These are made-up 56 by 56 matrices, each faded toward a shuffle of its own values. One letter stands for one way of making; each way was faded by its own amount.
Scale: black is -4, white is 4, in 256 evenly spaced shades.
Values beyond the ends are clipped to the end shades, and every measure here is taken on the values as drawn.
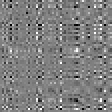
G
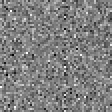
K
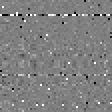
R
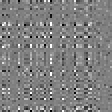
G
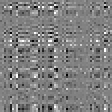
G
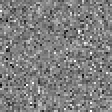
K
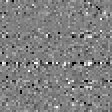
R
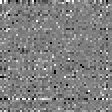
R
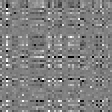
G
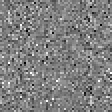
K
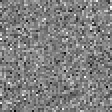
K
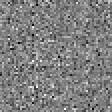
K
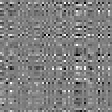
G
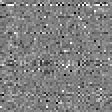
R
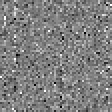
K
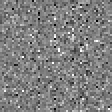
K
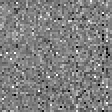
K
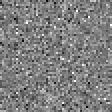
K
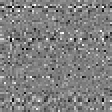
R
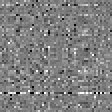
R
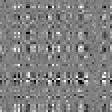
G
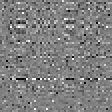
R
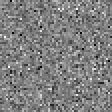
K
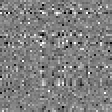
R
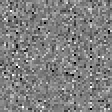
K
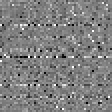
R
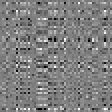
G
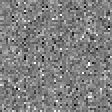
K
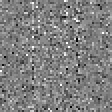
K
